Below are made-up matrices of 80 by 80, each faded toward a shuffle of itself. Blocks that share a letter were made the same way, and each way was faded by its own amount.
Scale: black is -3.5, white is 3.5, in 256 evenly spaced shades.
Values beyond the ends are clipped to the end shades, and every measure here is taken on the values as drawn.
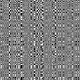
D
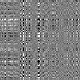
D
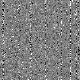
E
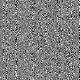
E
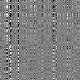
D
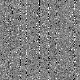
E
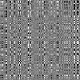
D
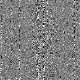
E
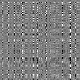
D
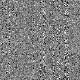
E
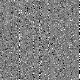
E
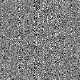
E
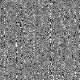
E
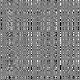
D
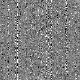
E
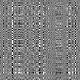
D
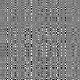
D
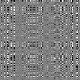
D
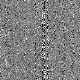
E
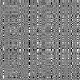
D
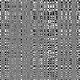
D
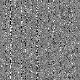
E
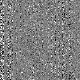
E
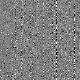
E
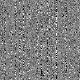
E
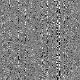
E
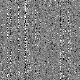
E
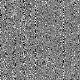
E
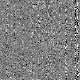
E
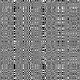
D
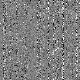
E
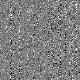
E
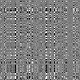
D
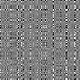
D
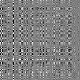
D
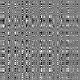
D
